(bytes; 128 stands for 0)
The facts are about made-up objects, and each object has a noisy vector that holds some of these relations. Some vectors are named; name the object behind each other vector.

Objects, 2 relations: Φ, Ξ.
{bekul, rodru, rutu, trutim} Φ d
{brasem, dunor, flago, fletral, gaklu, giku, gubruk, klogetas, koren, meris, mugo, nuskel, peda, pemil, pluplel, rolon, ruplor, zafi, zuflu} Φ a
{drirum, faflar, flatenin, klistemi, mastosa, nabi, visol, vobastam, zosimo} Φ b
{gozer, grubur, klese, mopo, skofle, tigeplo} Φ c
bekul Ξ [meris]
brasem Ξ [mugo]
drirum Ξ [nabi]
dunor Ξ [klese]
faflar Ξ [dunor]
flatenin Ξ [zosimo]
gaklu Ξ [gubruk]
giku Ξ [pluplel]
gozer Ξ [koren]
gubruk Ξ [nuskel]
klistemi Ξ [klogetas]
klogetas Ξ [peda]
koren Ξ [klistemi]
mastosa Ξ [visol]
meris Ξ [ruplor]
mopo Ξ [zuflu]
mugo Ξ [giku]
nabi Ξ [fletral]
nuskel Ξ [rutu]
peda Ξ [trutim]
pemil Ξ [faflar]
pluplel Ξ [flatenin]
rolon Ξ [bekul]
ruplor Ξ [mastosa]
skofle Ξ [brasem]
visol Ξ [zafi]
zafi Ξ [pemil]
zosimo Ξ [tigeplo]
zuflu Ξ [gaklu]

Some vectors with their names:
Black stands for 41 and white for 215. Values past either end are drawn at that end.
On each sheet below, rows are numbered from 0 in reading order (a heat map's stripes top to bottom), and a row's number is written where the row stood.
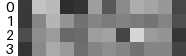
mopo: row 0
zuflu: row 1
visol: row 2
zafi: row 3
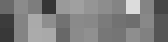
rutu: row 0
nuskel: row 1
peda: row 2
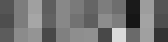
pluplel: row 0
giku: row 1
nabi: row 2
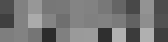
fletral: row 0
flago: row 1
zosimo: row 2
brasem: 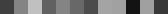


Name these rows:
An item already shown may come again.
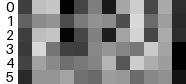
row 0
skofle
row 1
nabi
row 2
skofle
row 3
klese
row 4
faflar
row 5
dunor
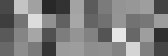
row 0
grubur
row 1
rolon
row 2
drirum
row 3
rutu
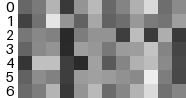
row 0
bekul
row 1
rolon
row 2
flatenin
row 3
rodru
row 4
gozer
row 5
trutim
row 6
bekul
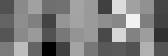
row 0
mastosa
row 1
trutim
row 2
vobastam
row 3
tigeplo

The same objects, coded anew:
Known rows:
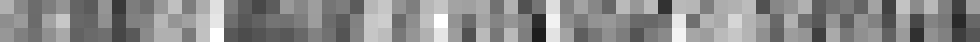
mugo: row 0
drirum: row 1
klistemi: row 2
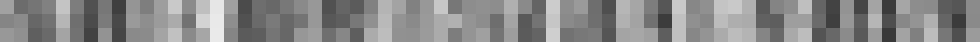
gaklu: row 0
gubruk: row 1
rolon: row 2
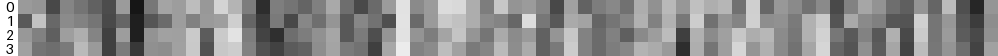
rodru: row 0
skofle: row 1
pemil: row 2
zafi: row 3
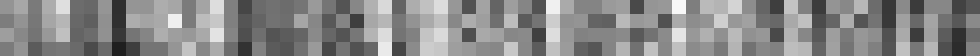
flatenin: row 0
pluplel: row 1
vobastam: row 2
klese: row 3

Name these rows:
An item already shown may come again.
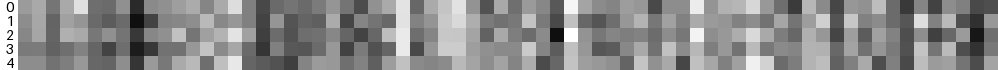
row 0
flatenin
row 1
tigeplo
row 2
mastosa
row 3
klese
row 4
brasem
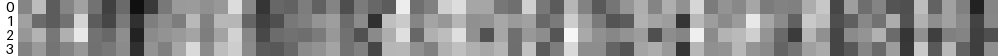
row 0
gozer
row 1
dunor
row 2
flatenin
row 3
giku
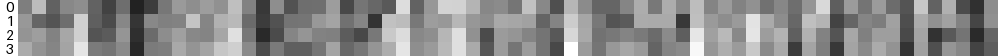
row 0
grubur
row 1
dunor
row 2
faflar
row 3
zosimo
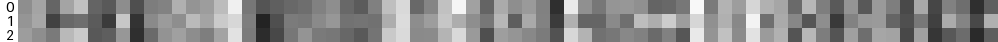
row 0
drirum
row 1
bekul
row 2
faflar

